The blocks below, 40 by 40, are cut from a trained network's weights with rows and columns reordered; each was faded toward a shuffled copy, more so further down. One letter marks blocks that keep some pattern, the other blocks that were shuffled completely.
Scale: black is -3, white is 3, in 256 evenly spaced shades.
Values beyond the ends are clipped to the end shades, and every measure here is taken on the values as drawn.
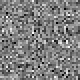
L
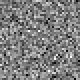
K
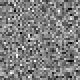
L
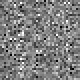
L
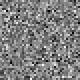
K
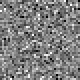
K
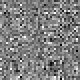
L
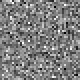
K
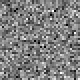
K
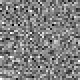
L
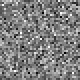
K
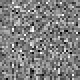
L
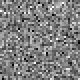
K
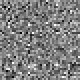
L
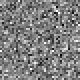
K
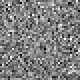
K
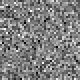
K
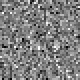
L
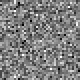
L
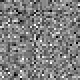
L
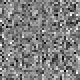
L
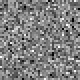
K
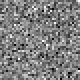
K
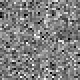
L
